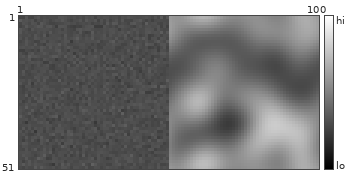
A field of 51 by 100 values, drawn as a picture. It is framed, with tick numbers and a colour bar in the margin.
The table splits into one row of 2 panels. Panel 1,1: low, fine-grained, faint in contrast. Panel 1,2: middling, smooth, strong in contrast.
